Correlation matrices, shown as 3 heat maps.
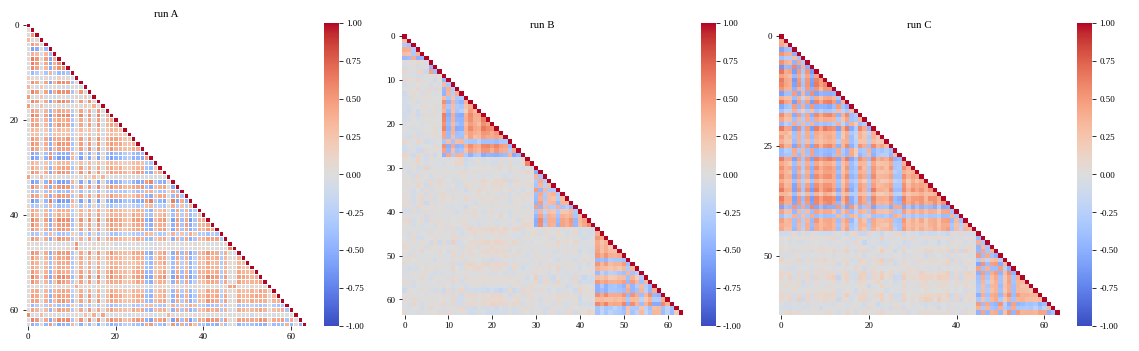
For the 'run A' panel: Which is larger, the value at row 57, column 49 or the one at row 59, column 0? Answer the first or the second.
the first
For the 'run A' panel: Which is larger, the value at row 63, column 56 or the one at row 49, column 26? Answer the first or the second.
the second
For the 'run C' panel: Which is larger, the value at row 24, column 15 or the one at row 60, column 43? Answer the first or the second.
the first
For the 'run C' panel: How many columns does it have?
64
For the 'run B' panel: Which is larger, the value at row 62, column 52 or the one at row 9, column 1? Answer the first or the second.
the second
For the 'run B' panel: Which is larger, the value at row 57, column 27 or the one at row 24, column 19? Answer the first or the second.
the first
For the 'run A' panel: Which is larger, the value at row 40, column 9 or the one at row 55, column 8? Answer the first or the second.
the first
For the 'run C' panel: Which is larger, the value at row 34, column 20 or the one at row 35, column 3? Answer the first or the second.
the first
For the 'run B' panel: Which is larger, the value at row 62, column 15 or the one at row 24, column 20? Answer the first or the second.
the first
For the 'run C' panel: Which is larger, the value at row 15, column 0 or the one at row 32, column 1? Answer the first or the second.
the first
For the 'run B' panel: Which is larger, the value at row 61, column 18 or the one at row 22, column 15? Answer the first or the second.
the second
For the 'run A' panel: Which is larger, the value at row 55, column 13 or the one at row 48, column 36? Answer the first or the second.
the second
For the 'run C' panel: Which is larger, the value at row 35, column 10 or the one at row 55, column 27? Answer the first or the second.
the first
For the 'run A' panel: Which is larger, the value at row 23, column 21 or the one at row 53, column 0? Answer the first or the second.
the first
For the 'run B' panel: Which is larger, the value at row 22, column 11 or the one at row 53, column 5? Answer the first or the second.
the first
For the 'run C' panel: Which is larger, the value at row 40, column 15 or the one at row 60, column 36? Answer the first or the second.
the first
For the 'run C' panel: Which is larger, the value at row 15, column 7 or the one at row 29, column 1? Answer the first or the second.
the second
